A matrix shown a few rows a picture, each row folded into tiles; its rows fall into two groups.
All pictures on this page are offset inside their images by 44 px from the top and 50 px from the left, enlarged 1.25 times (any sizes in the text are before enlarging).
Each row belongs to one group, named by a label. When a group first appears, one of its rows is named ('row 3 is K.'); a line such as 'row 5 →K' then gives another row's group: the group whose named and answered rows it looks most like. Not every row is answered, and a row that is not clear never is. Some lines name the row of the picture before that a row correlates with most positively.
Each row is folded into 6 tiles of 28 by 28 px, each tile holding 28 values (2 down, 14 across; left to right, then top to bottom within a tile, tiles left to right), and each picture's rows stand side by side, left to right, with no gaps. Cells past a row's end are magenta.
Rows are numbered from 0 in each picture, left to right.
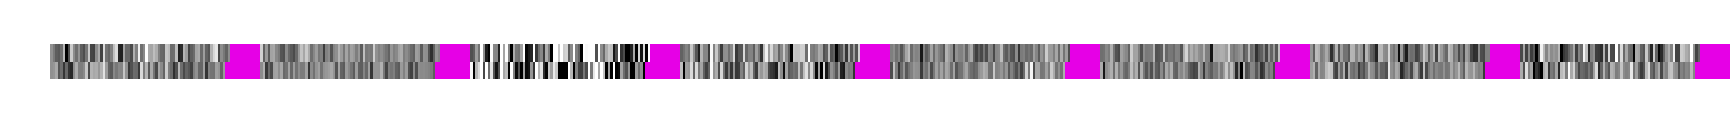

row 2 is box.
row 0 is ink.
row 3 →box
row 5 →box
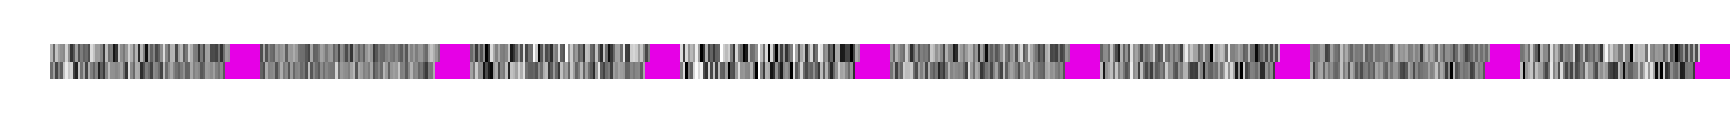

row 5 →box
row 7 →box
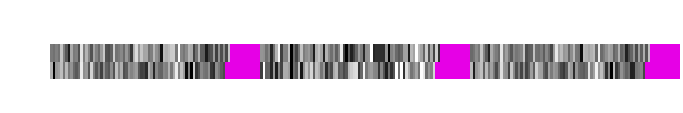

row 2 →box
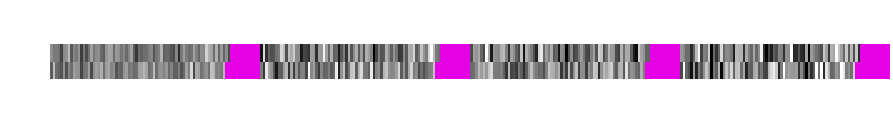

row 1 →ink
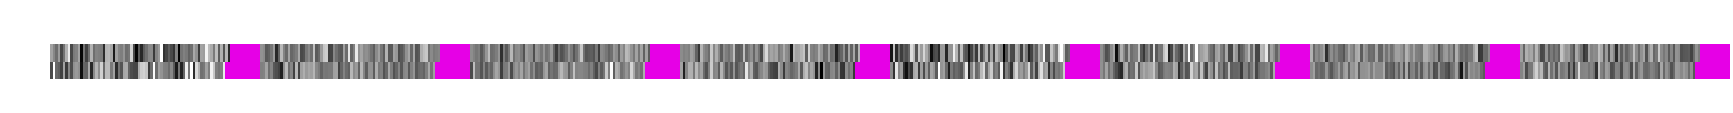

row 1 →ink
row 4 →ink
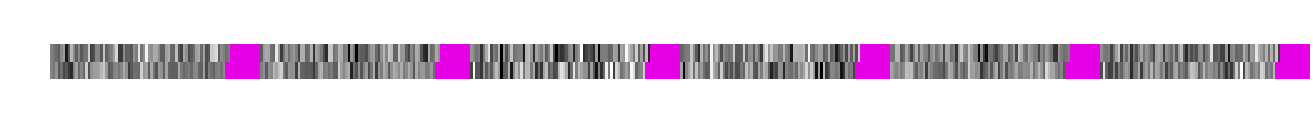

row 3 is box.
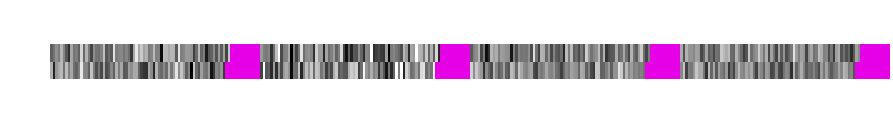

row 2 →ink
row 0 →box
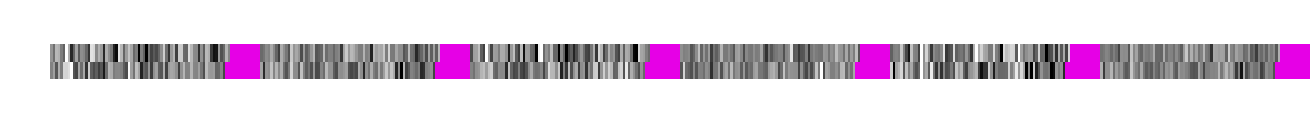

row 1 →box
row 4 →box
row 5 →box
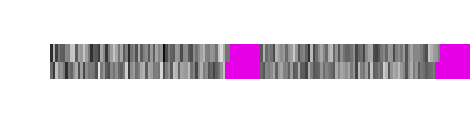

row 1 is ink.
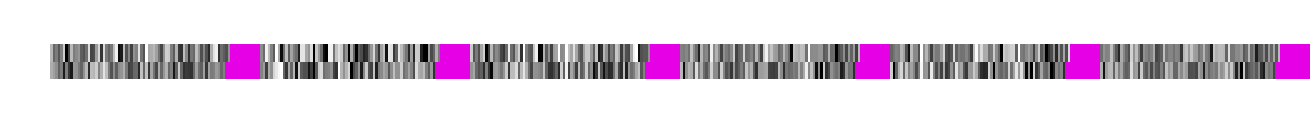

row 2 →ink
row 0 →ink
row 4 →box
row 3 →box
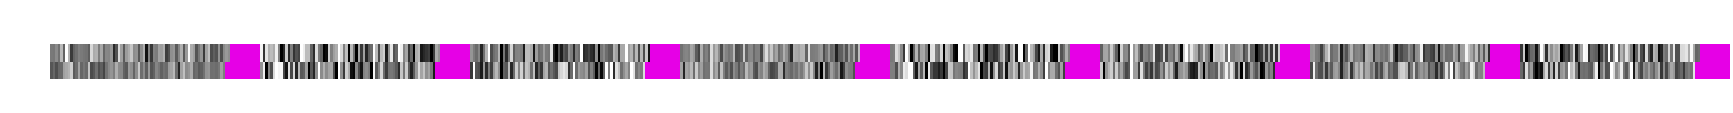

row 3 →box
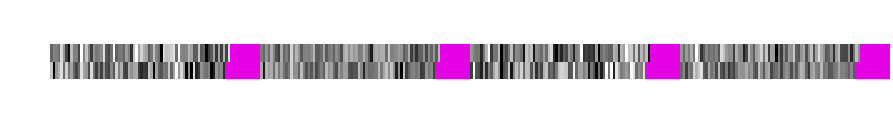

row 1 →box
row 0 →box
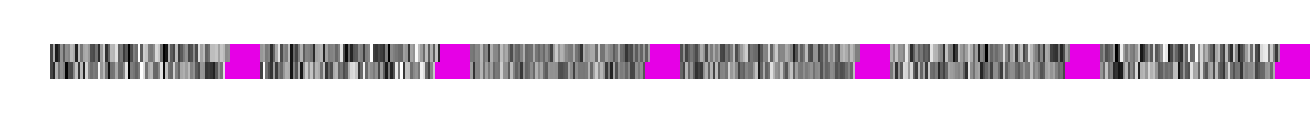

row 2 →box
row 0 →ink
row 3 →ink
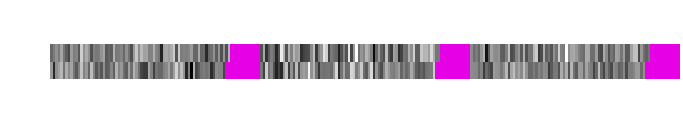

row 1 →ink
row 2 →ink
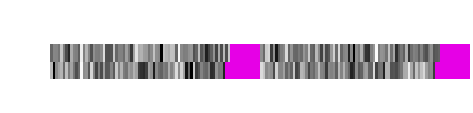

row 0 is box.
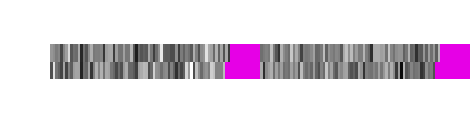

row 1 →box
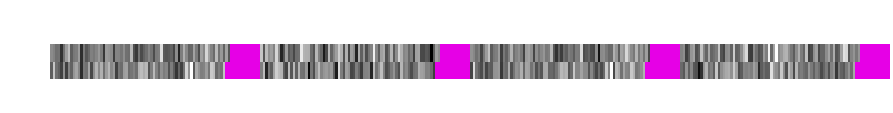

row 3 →ink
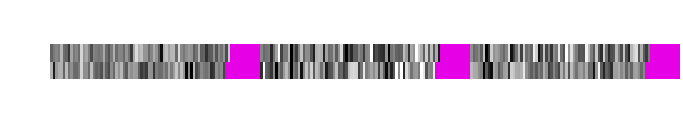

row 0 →box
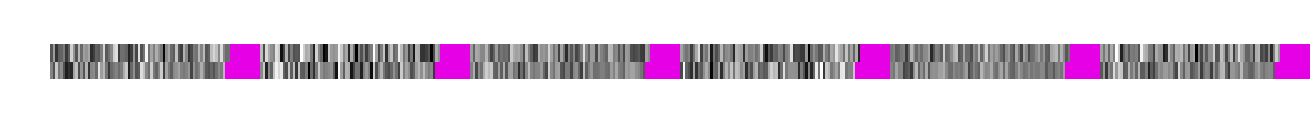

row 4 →ink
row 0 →ink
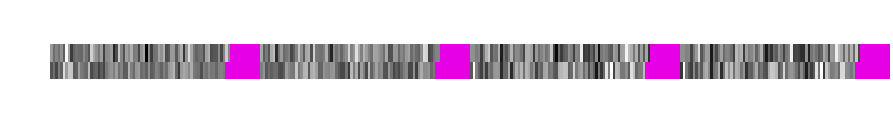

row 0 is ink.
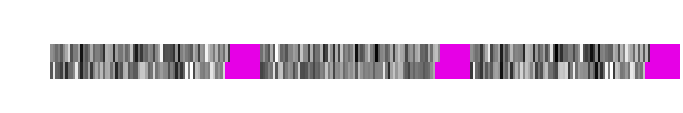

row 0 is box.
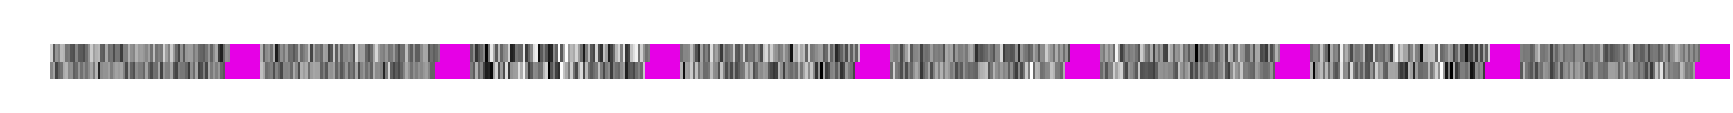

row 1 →ink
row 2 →ink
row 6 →box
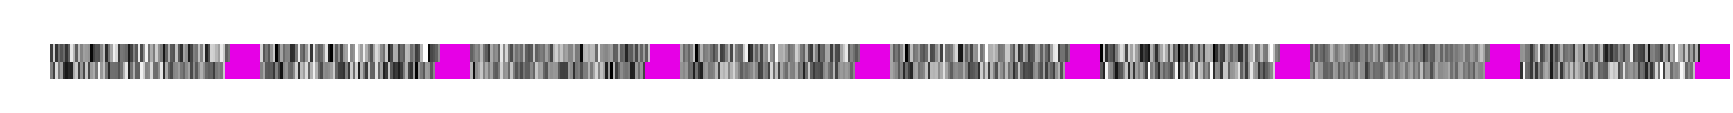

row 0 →ink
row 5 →ink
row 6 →ink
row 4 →ink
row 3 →ink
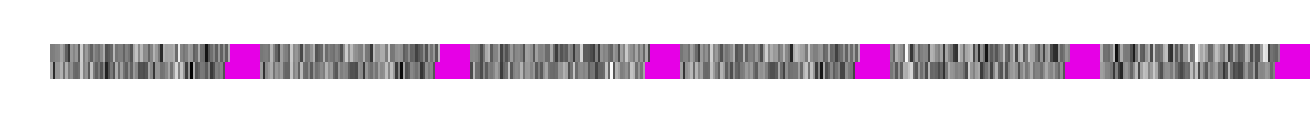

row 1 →box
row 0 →box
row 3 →box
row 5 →ink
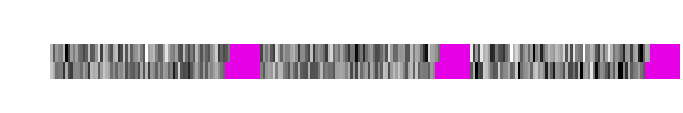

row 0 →ink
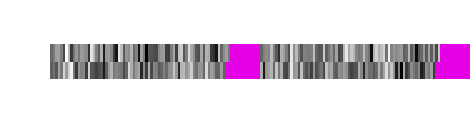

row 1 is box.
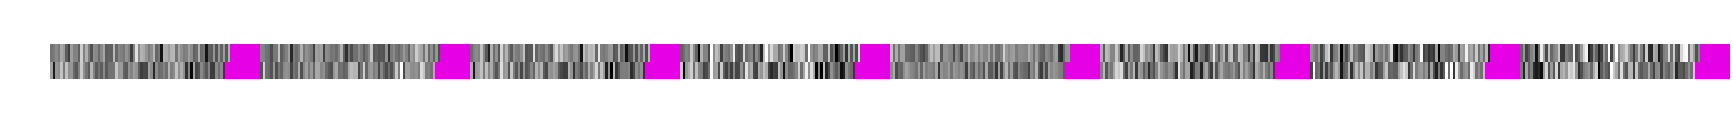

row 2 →box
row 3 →box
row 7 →ink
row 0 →box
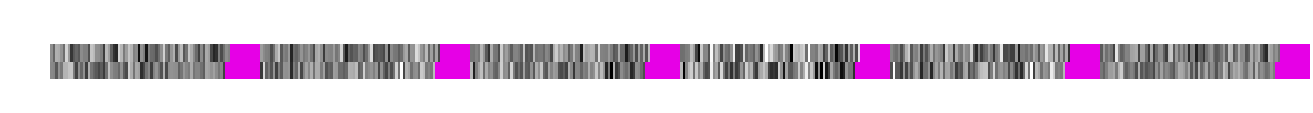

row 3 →box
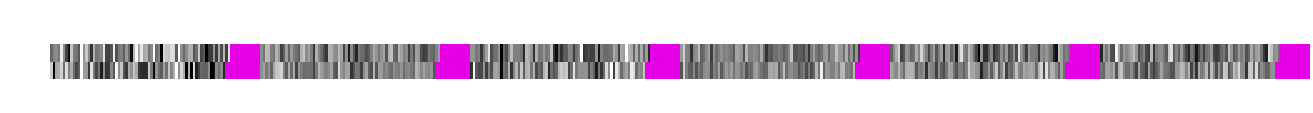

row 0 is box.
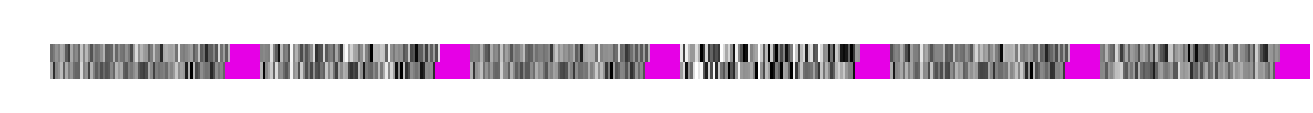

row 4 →box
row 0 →box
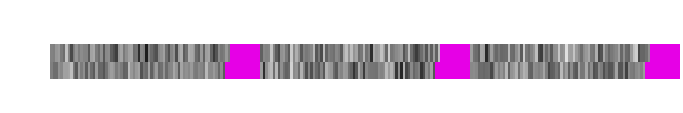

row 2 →ink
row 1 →box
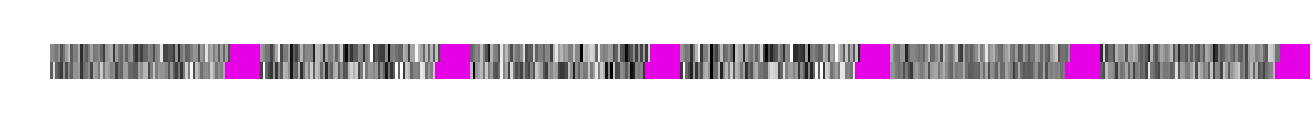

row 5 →ink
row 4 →ink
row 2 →box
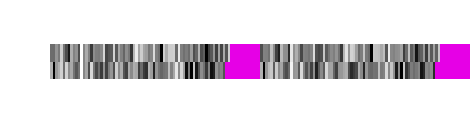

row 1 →box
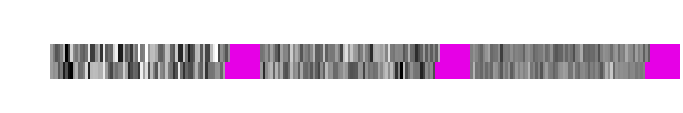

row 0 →ink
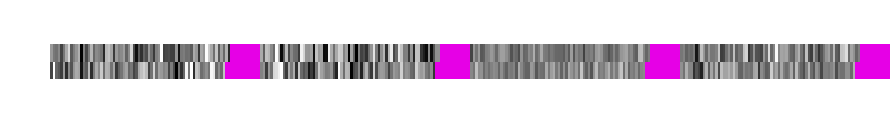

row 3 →ink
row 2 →ink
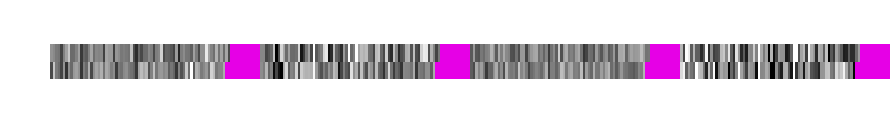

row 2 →ink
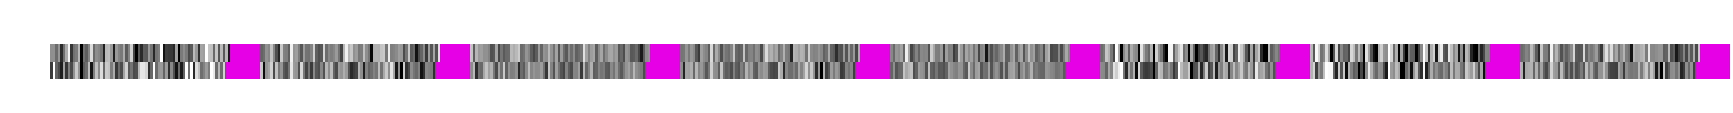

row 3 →box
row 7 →box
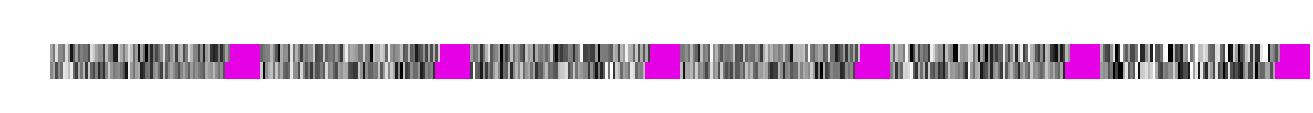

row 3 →box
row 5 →ink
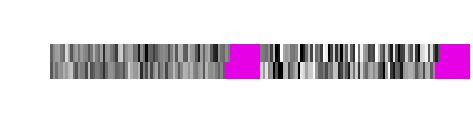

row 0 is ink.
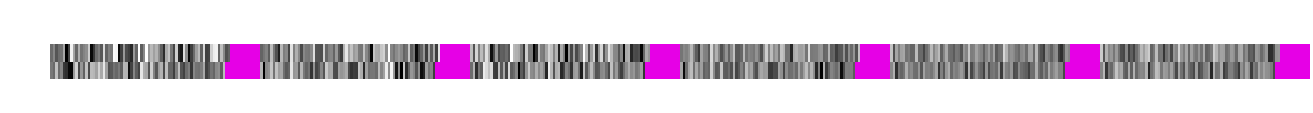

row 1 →box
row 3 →box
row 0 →ink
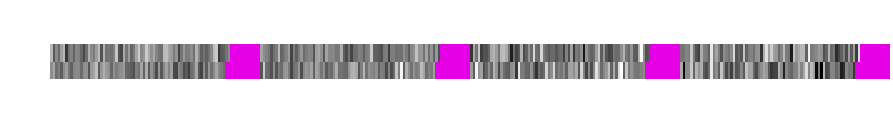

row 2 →ink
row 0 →ink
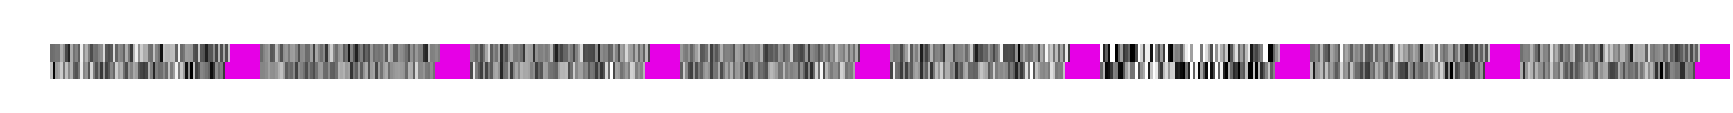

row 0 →box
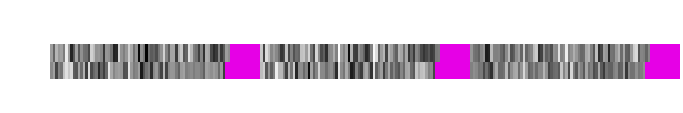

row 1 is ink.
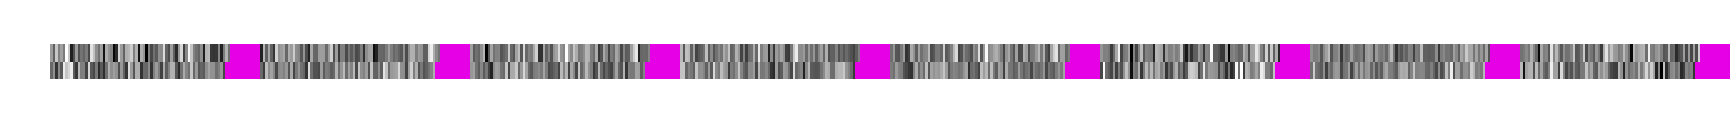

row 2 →ink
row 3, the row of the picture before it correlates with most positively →1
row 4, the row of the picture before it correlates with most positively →2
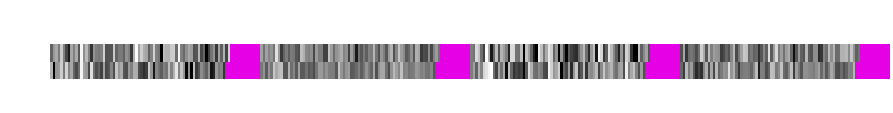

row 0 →box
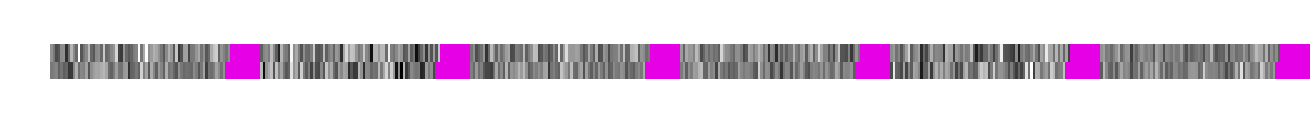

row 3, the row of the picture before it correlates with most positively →1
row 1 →box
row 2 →ink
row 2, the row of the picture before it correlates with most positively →3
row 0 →ink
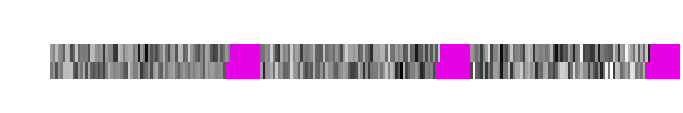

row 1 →box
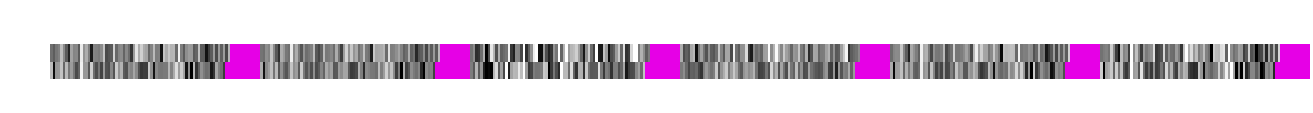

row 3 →ink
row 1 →box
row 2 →ink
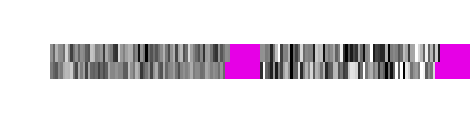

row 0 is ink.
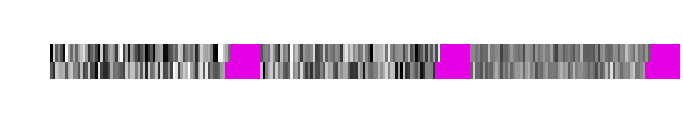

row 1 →box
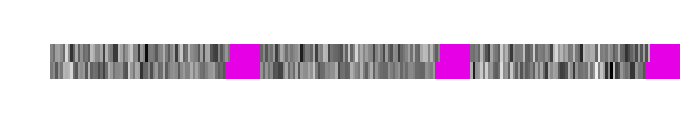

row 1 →ink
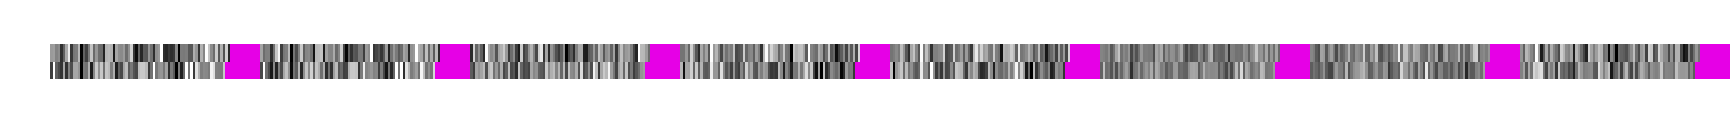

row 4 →box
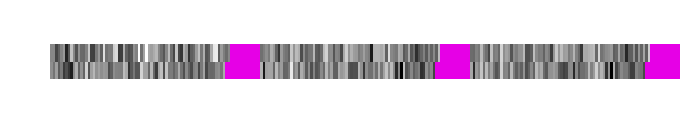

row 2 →box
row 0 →ink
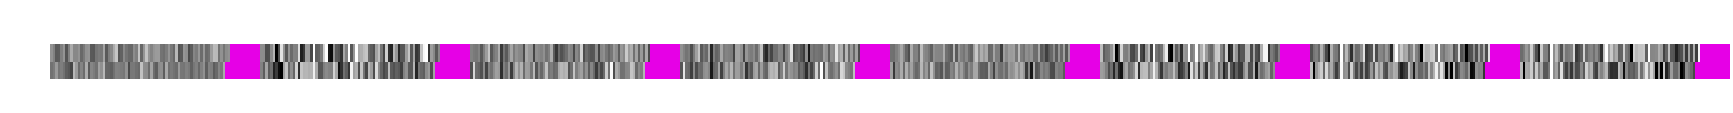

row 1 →ink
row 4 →box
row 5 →ink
